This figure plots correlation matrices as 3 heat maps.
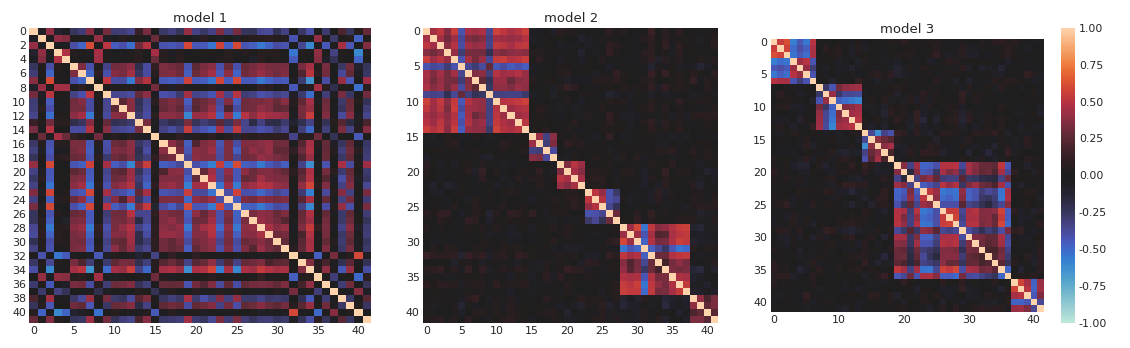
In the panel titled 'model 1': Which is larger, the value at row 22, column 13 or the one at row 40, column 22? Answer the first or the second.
the second
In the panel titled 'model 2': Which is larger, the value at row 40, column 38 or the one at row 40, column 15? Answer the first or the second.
the first
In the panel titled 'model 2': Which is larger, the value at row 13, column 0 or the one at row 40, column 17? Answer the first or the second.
the first
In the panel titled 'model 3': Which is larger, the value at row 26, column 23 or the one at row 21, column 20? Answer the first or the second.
the second
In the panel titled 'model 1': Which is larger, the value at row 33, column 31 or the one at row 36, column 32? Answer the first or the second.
the first
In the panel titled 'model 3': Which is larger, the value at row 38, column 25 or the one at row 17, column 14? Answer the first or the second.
the first
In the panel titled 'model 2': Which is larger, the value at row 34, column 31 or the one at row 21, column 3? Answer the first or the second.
the second
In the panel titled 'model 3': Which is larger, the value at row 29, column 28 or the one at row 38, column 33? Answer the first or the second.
the second
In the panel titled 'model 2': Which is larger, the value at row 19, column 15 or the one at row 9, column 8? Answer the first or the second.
the first
